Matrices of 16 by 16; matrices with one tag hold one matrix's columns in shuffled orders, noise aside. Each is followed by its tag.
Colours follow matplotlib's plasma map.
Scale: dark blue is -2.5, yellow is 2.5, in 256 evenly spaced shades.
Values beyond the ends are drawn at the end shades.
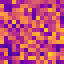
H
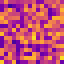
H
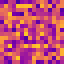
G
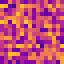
G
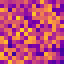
H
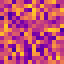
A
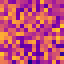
H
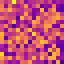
H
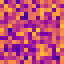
A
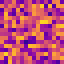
G
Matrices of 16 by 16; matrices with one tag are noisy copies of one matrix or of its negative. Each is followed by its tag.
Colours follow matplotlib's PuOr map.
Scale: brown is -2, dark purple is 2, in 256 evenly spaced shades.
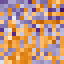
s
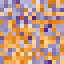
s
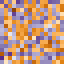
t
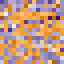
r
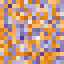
t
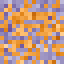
r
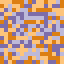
r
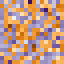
t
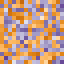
t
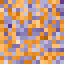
t
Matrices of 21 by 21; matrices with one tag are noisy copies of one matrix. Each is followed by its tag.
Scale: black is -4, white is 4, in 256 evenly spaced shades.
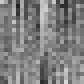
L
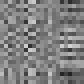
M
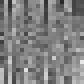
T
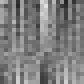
L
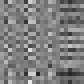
M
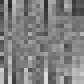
T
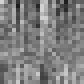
L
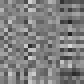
M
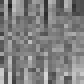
T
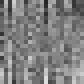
T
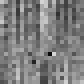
L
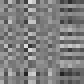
M
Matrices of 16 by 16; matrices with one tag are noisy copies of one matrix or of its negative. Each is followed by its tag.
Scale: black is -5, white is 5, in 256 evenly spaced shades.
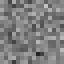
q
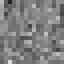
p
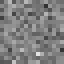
q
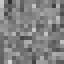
p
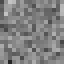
p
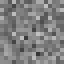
q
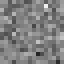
q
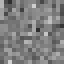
p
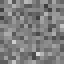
q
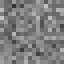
q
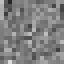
p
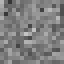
p
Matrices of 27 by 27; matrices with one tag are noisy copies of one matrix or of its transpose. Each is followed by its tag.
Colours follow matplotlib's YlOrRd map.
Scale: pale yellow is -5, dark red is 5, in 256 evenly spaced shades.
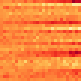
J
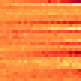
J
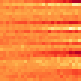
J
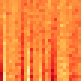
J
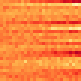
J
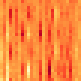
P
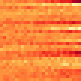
J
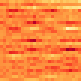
P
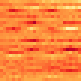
P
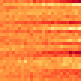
J
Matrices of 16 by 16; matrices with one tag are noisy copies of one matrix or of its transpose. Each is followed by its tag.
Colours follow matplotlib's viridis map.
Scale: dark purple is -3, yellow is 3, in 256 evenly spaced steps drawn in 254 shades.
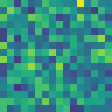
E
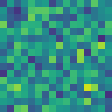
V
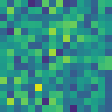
E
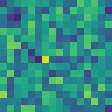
V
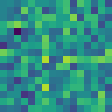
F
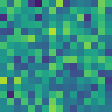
E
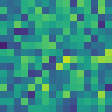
F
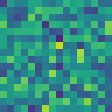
V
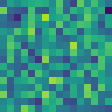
V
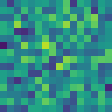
F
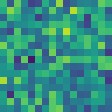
E
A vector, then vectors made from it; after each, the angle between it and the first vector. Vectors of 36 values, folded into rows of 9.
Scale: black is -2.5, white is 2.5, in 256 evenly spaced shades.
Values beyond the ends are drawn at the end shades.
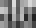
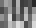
nearly opposite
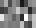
partly opposed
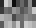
partly opposed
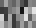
partly opposed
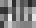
nearly opposite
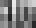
nearly parallel
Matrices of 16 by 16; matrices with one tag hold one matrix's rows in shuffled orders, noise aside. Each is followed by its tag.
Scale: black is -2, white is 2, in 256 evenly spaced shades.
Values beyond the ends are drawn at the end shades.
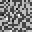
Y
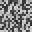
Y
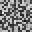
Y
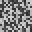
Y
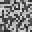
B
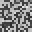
B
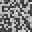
B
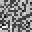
Y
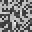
B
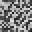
B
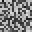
Y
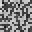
B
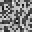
B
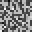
Y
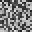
Y
